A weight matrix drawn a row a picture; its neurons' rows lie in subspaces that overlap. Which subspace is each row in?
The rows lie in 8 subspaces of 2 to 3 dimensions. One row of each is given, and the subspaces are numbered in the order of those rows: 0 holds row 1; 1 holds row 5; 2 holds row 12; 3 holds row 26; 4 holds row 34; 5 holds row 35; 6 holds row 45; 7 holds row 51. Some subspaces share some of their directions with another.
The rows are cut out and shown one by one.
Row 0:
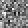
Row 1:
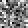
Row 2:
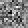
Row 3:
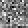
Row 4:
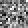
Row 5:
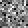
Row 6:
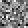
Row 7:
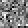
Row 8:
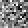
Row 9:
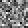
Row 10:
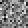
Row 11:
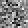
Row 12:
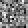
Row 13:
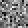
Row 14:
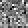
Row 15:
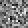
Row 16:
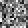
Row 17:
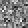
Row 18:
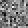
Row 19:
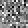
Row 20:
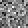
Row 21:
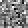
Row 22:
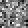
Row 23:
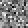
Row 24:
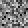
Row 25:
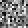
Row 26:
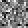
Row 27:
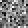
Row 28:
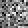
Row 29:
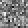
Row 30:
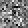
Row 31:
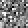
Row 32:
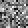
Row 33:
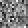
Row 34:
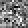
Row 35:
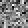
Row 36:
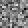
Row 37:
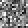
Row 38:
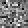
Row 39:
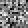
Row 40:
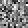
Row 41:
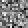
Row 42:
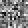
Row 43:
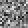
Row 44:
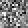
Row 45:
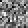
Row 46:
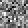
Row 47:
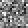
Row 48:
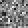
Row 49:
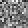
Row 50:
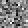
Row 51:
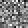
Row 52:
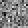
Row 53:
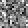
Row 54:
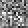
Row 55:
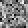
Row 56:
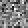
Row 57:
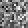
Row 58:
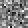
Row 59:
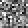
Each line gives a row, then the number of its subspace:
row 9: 3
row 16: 2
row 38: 0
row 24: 3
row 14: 5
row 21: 5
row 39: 6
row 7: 3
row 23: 1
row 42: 4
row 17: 4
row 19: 7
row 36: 1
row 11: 0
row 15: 3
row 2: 4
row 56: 5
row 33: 2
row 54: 4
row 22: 0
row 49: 7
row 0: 5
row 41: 1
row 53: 0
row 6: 3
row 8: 6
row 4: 6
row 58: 1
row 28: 6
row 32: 2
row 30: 4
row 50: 0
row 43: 6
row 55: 2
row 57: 6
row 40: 4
